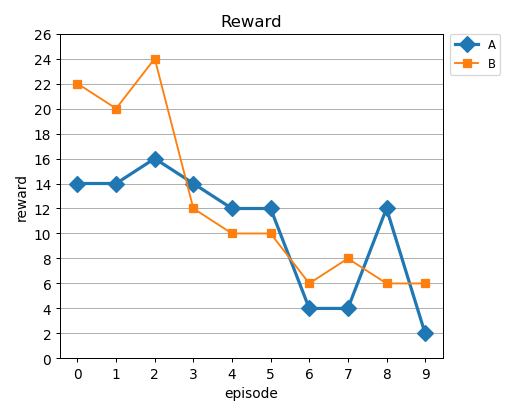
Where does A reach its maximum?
2
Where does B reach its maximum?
2
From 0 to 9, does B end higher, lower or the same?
lower
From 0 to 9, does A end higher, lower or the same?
lower
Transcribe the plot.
Title: Reward
x-axis: episode, ticks 0 1 2 3 4 5 6 7 8 9
y-axis: reward, ticks 0 2 4 6 8 10 12 14 16 18 20 22 24 26
Legend: A, B
Values:
A: 14 14 16 14 12 12 4 4 12 2
B: 22 20 24 12 10 10 6 8 6 6
